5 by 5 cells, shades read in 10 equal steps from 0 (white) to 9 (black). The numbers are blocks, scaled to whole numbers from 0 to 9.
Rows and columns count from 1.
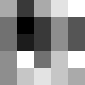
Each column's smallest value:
3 0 1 1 0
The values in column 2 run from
0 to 9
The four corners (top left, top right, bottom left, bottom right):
3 0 4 3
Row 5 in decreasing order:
4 3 2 2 1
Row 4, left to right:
4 0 5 2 0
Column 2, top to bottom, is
7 9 8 0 2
